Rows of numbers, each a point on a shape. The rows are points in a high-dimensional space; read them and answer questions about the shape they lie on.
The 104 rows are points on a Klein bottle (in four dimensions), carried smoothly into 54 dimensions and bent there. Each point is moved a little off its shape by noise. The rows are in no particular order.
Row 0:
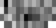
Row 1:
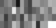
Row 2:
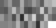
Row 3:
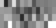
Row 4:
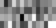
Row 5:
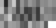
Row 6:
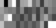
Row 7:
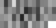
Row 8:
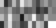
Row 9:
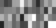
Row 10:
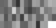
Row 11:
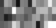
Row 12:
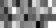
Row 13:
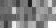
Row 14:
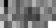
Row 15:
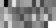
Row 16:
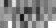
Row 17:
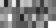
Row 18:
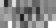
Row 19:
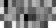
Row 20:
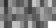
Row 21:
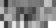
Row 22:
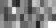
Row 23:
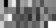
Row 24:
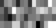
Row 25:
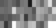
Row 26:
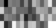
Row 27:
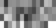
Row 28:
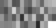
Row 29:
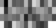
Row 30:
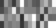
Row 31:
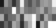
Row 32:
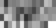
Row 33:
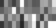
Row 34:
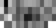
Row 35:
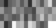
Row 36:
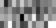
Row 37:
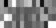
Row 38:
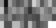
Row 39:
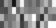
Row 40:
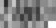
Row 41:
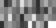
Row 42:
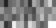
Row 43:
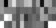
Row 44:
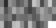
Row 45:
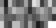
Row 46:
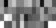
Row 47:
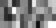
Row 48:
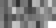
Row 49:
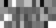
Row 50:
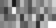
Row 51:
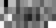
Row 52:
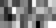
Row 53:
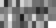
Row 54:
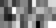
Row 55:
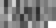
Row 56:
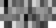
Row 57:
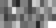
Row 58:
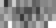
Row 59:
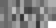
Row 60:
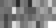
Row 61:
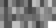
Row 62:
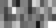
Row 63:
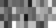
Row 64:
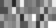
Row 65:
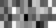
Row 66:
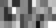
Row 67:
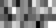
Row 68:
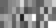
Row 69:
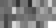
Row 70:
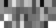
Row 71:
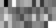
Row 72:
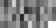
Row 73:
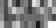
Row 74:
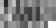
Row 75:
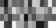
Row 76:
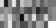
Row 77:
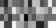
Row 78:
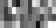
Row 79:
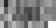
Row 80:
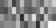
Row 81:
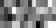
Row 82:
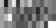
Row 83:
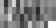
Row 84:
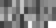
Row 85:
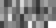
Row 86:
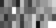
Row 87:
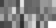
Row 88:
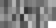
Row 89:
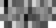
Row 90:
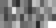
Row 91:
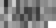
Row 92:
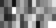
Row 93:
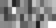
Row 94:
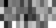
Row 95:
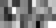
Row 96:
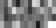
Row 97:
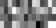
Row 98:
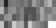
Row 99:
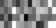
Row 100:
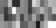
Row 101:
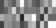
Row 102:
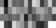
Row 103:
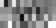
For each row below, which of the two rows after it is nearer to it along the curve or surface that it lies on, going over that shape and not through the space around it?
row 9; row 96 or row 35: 96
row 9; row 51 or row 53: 53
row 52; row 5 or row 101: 101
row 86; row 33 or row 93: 33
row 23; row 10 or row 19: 19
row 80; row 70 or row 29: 29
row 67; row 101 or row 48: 48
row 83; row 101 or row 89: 89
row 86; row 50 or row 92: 92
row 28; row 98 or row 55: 55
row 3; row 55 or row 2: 55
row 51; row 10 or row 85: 85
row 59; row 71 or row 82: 82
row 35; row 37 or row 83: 83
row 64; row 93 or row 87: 93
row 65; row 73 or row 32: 73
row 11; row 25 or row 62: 25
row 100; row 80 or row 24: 80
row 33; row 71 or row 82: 82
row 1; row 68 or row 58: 68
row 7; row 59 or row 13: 59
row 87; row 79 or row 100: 100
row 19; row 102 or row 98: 102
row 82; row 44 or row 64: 44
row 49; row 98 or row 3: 3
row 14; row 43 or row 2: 43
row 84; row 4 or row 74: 74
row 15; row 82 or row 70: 70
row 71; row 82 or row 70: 70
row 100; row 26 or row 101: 101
